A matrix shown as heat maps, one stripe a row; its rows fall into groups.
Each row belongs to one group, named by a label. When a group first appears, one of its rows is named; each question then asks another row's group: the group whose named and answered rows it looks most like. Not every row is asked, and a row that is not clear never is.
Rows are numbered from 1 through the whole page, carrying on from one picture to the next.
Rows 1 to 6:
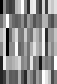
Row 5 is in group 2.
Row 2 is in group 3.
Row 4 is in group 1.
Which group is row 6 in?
3
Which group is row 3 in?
1
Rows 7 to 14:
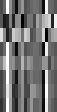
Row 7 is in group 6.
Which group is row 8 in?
3
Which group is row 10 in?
6
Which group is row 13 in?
6
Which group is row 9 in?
1
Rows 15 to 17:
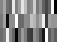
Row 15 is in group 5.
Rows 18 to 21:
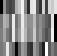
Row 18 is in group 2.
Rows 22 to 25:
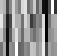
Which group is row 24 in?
1
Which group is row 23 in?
1
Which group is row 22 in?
5
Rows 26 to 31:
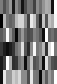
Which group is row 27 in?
2
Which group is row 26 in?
3
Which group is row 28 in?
6
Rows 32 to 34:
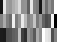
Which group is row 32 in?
2
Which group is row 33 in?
5
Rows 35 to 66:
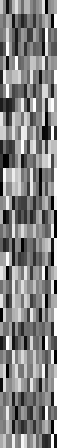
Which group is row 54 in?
1
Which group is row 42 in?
2
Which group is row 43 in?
1
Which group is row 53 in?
3
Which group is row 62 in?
2
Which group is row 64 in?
6
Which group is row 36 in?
3
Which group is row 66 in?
5
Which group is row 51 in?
5
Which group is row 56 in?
1
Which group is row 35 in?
1
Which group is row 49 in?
3
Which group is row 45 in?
2
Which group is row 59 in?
6
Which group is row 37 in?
6
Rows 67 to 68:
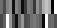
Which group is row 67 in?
3
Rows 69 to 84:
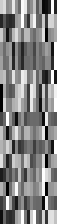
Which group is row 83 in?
6
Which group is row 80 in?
1
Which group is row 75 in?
2
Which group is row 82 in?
1
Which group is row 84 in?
2
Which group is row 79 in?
3
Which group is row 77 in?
6
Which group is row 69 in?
5
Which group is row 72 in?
3
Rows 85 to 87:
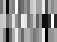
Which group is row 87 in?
1
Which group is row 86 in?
5
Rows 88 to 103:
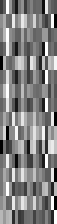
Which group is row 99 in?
6
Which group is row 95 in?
6
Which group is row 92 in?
2
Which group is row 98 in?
2
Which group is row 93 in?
6
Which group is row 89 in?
5
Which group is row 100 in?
5
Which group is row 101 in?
3
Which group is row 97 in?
1
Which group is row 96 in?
5
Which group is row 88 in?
6
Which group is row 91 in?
6
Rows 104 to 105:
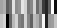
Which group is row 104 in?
5
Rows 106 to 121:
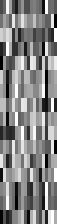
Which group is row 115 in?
2
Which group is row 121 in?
2
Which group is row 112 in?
1
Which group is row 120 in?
6
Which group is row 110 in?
2
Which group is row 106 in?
6
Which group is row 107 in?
5
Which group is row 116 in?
5
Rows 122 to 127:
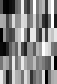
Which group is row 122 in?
2
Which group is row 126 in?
5
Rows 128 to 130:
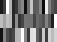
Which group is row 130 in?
2
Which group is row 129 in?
3
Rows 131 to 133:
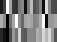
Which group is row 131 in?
6
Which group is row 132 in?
1
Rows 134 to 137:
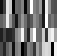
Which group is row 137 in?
3
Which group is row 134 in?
6
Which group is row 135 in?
6
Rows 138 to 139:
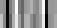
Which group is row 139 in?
1
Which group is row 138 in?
1
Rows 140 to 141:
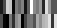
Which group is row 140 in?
6
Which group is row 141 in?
3
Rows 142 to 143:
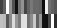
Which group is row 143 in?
5
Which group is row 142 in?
6
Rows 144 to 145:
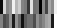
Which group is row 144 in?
2
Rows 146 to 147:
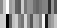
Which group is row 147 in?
1
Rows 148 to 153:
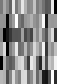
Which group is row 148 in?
5
